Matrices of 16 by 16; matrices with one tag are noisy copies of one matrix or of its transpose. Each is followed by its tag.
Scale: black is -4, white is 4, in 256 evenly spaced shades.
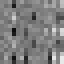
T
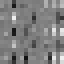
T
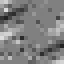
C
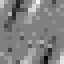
C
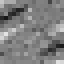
C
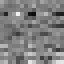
T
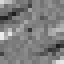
C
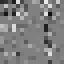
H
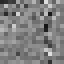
H
